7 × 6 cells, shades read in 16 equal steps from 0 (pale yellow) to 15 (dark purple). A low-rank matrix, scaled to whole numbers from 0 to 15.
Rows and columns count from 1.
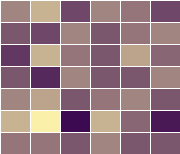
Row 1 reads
7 4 11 7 8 11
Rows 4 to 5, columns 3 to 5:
7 10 10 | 10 8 7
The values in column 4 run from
4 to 10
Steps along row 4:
up down up same down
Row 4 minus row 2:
0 2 0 0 2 0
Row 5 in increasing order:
5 7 7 8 10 10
